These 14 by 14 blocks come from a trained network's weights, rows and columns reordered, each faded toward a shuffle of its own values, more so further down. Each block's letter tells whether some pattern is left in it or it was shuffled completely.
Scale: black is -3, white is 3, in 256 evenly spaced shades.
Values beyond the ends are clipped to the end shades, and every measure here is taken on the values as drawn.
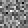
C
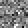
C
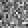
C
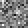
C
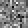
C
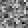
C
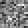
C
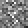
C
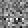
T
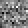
C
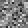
C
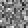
C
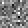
T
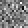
T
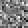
C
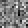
C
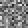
T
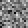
T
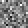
C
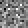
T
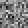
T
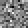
C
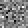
T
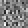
T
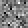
C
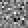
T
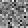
C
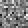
C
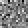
T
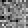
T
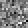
C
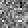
T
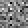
T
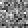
C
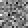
C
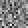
T
